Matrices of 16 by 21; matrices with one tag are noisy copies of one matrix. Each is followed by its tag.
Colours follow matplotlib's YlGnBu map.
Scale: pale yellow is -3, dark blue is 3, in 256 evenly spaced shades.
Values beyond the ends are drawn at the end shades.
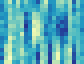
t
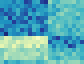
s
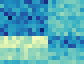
s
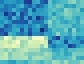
s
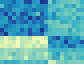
s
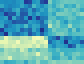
s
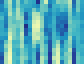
t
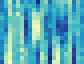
t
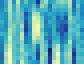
t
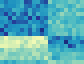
s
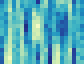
t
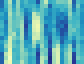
t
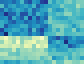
s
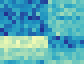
s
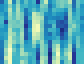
t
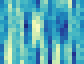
t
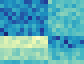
s
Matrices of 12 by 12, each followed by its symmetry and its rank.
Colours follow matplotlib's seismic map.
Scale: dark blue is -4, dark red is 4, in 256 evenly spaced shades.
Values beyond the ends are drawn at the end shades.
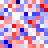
antisymmetric, full rank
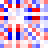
antisymmetric, rank two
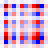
symmetric, rank one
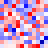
neither, full rank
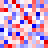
neither, full rank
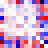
antisymmetric, rank two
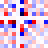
antisymmetric, rank two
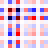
symmetric, rank one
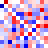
antisymmetric, full rank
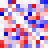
antisymmetric, full rank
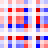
symmetric, rank one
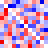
antisymmetric, full rank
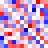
antisymmetric, full rank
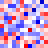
neither, full rank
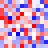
neither, full rank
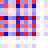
symmetric, rank one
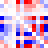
antisymmetric, rank two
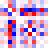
antisymmetric, rank two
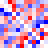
antisymmetric, full rank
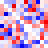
antisymmetric, full rank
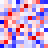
neither, full rank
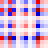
symmetric, rank one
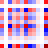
symmetric, rank one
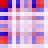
symmetric, rank one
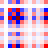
symmetric, rank one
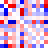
antisymmetric, rank two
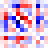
antisymmetric, rank two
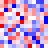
neither, full rank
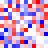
antisymmetric, full rank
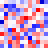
neither, full rank
